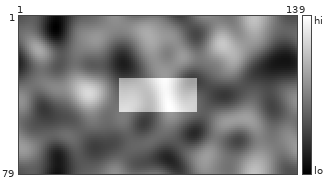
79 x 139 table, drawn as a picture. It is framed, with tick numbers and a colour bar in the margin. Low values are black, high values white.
Roughest part: centre. Slope: none. Ninth with the highest average: centre. Odd patch: higher, in the centre.
